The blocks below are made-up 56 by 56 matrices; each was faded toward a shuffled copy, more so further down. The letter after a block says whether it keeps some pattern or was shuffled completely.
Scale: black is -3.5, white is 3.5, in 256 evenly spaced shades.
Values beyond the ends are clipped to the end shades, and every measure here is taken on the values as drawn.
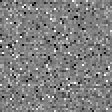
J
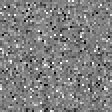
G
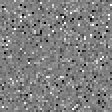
G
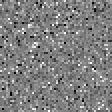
G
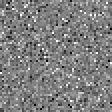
G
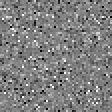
G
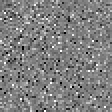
J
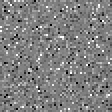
J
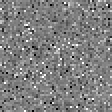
G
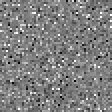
G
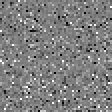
J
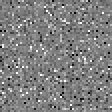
J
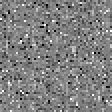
J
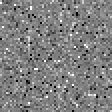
J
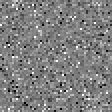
J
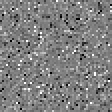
J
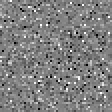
J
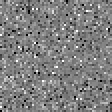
J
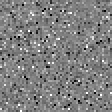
G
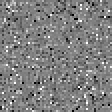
J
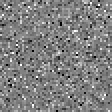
G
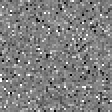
G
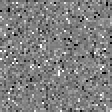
G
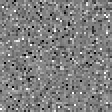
J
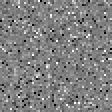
G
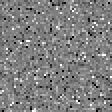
G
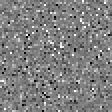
G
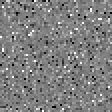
G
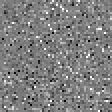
J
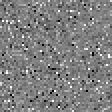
J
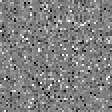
J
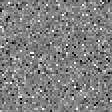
J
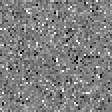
G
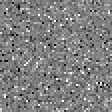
G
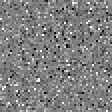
G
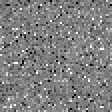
G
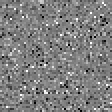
J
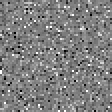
G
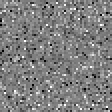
G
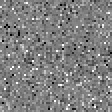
J
